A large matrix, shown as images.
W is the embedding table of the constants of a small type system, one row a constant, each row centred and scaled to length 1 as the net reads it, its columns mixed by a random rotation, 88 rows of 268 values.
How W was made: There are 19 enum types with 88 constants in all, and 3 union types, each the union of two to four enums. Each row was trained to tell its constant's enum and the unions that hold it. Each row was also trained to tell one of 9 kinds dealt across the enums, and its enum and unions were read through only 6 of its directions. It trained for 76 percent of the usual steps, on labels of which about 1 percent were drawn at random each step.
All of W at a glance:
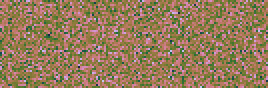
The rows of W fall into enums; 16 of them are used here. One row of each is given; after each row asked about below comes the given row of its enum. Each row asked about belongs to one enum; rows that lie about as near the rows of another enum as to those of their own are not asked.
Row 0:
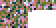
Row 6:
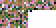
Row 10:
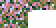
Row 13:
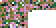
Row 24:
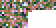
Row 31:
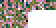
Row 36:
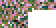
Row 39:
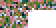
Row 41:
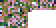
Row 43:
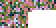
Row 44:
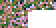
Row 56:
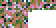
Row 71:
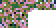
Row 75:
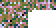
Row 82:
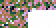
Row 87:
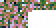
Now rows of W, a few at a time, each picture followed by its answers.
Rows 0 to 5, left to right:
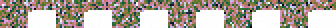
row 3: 13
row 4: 10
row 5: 31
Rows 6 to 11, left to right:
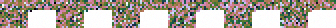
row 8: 31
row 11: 41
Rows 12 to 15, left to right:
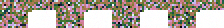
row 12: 13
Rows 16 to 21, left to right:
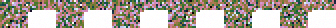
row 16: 13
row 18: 75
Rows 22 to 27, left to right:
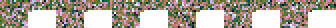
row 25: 10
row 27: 13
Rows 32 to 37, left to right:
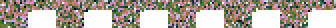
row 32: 0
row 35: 82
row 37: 82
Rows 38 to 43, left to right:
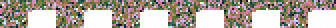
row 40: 82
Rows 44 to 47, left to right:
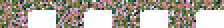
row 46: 75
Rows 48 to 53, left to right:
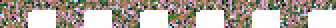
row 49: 39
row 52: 36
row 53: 36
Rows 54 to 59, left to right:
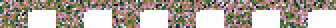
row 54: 75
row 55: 82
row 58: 10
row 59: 0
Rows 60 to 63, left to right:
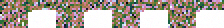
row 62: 87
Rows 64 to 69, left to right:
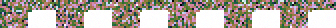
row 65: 10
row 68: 36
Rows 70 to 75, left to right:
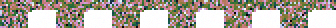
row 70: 41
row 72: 10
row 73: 82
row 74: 39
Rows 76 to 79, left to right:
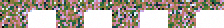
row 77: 36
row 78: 87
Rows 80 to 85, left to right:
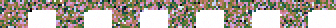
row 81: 36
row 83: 75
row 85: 75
